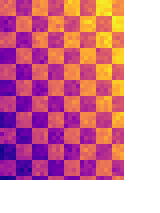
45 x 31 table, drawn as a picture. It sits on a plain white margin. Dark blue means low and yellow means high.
Ninth with the highest average: top right. Grain: checkered. Slope: up to the top right. Ninth with the lowest average: bottom left.
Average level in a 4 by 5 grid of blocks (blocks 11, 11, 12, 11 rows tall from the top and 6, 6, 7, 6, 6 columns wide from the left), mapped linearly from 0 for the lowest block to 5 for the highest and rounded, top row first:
23345 | 12344 | 11234 | 01123
